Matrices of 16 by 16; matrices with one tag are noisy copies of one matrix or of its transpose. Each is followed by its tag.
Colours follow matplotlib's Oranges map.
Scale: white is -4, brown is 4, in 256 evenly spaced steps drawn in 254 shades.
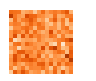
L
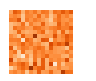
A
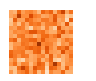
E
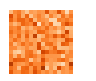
A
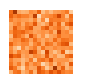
L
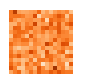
L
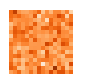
L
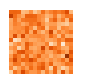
L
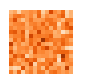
E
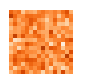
L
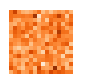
L
